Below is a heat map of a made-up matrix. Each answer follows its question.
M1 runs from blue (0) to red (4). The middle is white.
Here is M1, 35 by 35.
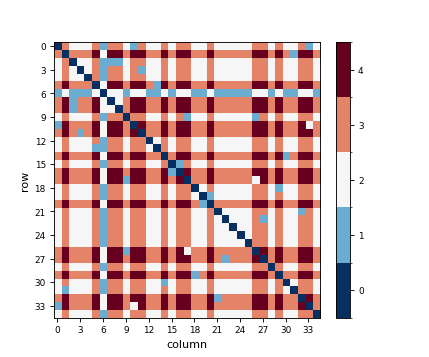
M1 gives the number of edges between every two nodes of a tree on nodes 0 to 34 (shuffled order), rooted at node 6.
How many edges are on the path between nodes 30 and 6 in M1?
1
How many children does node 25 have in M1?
0
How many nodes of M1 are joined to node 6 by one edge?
19
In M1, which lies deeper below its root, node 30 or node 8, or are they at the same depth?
node 8
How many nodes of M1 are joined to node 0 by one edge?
3
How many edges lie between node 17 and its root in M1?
2
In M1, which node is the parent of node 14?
30
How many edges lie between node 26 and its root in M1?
2
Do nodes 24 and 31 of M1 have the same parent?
yes
